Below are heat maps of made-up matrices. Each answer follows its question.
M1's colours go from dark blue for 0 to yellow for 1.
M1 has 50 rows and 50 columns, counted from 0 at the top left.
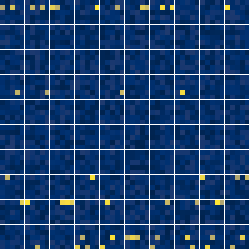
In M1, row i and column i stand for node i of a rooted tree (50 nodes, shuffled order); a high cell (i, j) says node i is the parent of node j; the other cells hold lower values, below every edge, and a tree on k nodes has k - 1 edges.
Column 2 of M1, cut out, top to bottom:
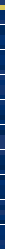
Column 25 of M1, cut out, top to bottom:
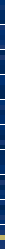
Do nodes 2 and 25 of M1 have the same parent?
no
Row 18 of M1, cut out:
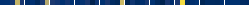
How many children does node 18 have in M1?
4
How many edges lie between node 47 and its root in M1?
1
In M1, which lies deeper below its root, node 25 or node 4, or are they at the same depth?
the same depth
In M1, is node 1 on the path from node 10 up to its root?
yes
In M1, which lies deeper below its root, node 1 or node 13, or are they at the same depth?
node 13
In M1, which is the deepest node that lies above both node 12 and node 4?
40
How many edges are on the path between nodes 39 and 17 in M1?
4
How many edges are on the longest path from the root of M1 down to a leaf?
2
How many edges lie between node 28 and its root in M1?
2
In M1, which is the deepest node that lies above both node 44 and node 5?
40
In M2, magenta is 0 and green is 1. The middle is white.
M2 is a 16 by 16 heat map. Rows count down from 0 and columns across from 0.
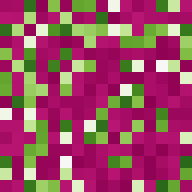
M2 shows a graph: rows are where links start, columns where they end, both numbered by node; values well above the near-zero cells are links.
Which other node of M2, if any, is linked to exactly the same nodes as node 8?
none
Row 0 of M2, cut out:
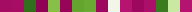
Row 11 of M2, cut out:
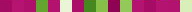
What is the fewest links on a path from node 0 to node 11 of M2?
2
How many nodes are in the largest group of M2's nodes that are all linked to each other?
4
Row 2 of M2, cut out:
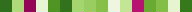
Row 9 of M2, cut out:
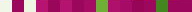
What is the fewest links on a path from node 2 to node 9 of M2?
1
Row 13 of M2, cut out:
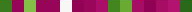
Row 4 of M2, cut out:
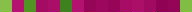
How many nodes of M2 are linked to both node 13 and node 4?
4
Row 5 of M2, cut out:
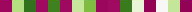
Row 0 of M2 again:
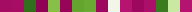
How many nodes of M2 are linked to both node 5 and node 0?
6
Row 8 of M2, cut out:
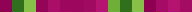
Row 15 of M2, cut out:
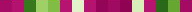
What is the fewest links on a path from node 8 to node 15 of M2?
2
